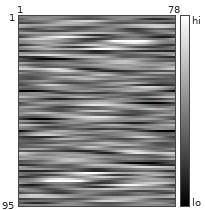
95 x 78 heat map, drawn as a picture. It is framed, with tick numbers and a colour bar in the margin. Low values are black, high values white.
Symmetry: a half turn. Slope: none. Average level on the scale: 50%. Grain: streaks across.
